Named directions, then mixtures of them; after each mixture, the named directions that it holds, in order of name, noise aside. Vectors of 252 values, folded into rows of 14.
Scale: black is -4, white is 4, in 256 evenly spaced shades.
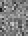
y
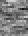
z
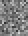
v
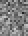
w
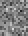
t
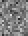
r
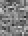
t, y, z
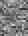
v, y, z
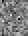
r, v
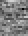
z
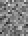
w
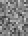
v, w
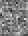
r, z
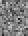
r, t, v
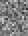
v, w, z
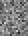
v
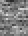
z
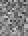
w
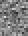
r, w, z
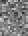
r, w, z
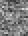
r, z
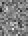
t, y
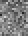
r, w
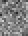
r, w
